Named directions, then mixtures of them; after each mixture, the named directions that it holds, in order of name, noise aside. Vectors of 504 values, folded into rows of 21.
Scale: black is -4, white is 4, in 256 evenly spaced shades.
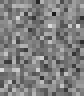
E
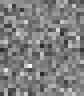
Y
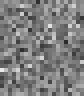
E, Y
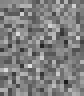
E, Y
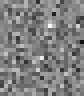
E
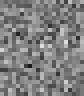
E, Y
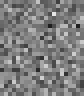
E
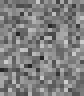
E, Y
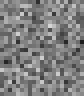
E, Y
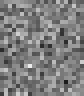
E, Y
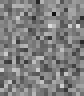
E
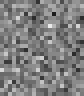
E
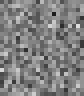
E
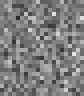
E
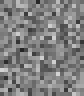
E, Y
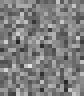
E, Y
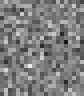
E, Y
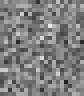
E, Y
